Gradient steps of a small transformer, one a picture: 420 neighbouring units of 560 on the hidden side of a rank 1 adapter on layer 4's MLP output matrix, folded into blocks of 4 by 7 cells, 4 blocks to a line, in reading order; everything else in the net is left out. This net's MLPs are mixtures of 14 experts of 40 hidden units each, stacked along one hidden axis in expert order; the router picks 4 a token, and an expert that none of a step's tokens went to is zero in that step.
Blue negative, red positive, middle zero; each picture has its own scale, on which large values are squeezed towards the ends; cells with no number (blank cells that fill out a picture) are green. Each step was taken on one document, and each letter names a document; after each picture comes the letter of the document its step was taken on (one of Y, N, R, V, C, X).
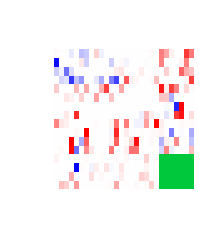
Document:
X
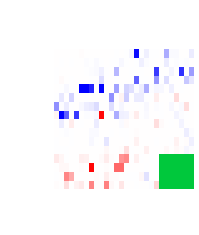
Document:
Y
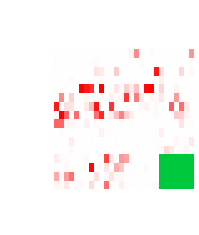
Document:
Y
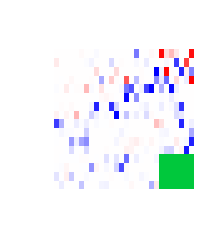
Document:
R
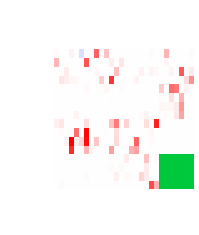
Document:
X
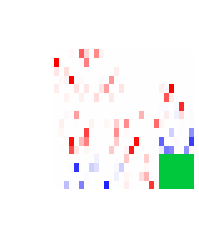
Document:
X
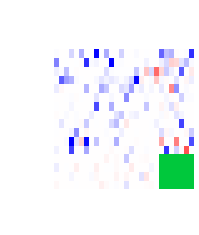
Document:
R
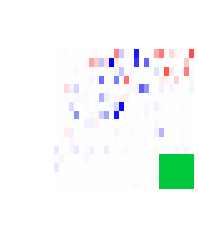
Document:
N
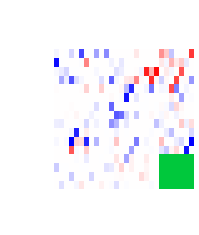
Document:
R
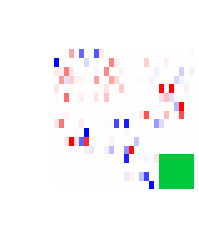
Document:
X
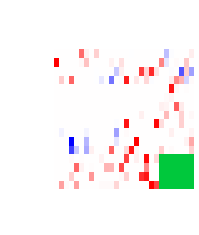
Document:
X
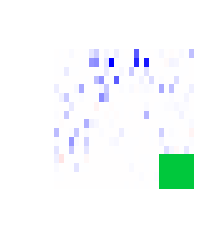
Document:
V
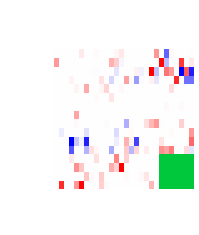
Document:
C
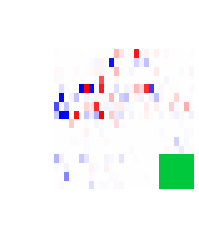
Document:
Y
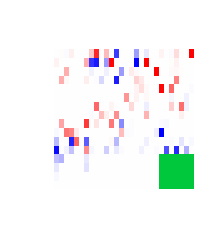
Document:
V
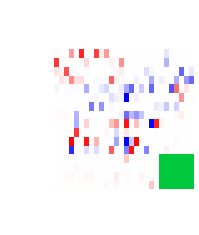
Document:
X
